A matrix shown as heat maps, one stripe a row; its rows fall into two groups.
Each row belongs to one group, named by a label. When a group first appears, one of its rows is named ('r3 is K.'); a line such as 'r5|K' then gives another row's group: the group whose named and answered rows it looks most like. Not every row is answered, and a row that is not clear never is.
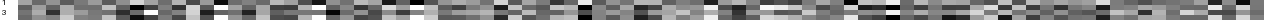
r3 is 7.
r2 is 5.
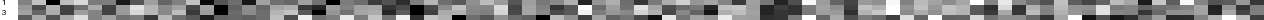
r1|7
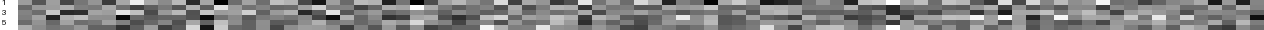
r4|7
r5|5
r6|7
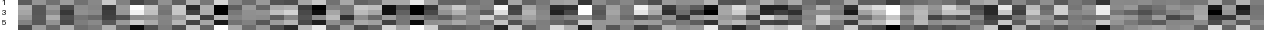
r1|5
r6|5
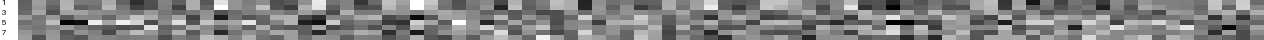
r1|5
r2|5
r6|7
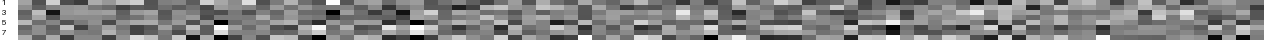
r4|7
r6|5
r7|5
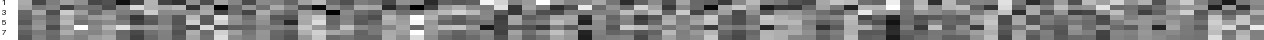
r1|7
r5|5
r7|5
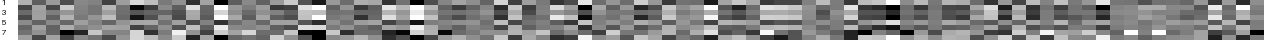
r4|5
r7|7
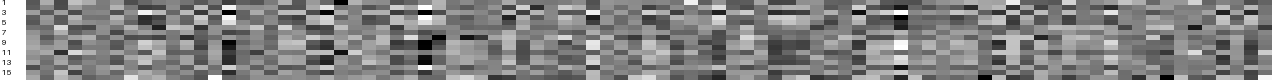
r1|7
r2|5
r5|5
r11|7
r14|5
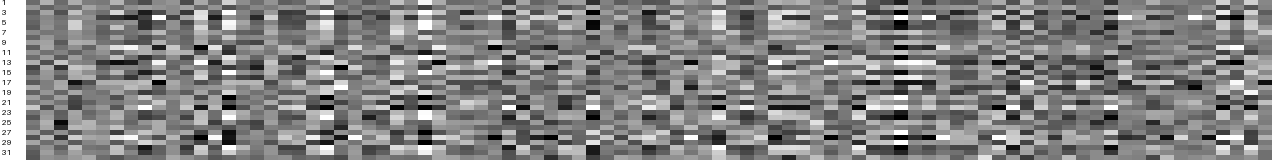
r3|5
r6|5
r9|7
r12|5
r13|7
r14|7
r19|5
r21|7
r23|5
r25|7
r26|7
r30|5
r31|5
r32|7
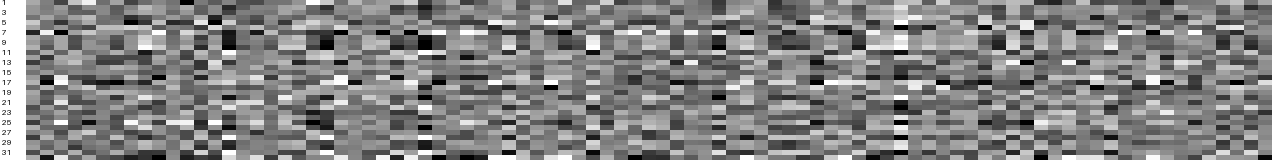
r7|7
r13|7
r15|5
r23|7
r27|7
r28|5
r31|5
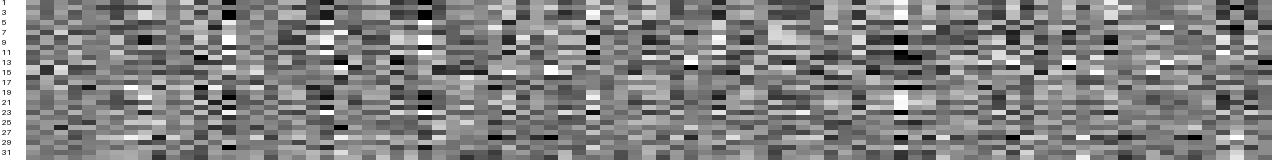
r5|5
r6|7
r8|5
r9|5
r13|7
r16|7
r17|7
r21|7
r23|5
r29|5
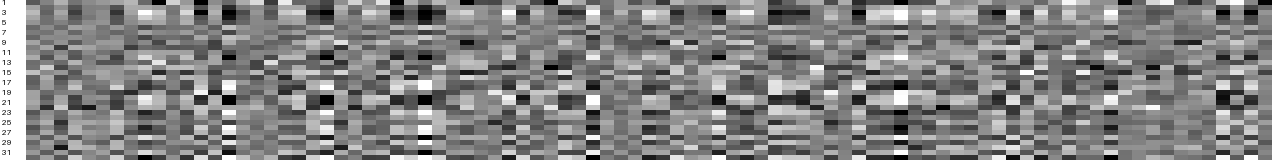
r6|5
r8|5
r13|7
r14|7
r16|7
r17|5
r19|7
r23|5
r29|5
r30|7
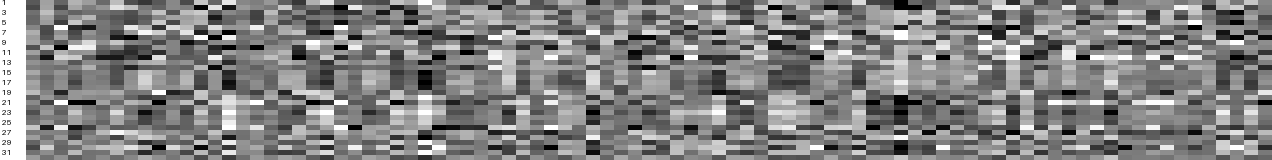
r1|5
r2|7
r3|7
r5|7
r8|7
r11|7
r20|5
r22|5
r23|5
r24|5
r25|5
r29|5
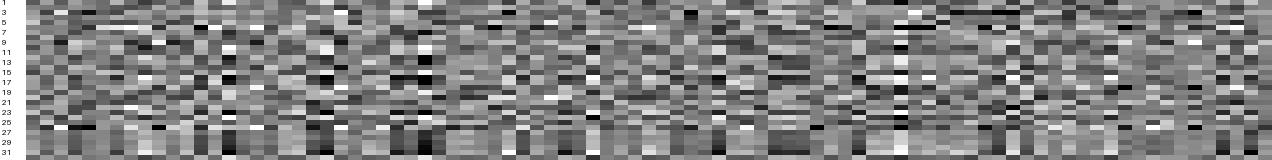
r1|5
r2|7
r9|7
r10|5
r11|5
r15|5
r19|5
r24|5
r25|7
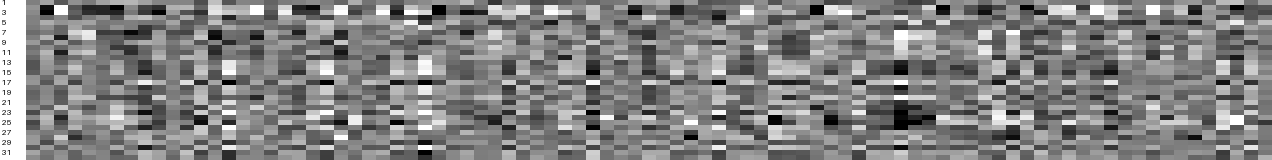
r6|5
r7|7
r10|7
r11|7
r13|5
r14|5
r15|5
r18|5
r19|5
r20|7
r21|5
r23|5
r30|5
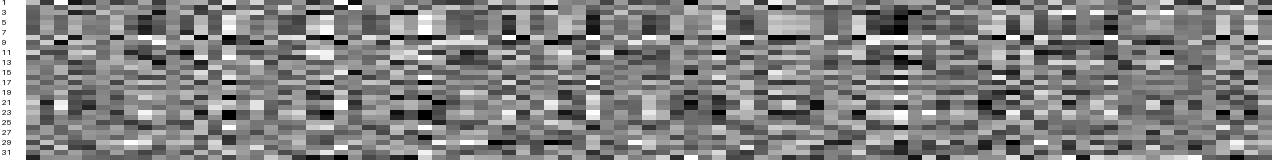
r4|5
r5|5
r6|5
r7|5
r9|7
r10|5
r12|5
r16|5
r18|5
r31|5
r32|7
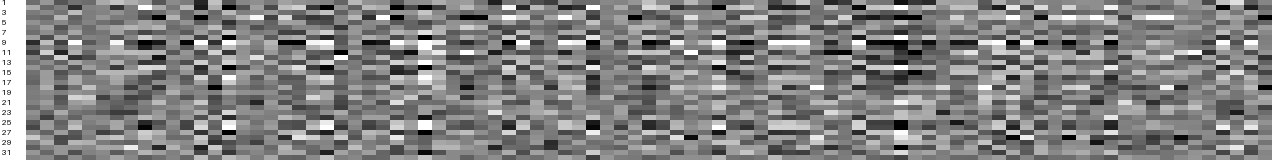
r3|5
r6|7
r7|5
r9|5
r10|5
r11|7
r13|5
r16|5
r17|5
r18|7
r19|5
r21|7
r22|7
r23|7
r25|5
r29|7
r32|5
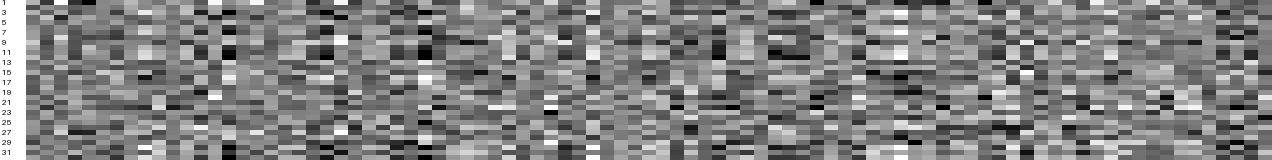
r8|7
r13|5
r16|5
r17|5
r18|7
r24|7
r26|7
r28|5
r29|7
